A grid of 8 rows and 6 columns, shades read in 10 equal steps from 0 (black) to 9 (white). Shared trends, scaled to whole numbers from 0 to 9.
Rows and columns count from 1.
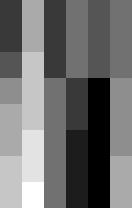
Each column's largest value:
7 9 4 4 3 6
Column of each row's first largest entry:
2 2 2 2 2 2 2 2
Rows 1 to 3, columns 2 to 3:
6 2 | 6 2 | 7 2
